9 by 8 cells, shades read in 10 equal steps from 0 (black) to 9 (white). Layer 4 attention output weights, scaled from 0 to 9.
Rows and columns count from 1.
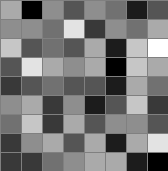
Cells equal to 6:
14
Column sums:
36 39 37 41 38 26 44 41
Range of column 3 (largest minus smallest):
4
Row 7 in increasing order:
2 3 3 4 5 5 6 7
